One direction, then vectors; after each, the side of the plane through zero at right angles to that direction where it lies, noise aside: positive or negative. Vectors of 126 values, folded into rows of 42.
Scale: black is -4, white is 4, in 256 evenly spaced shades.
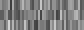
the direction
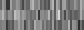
negative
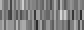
positive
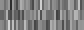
positive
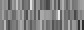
negative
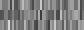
positive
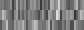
negative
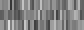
positive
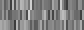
positive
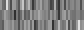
positive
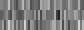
positive
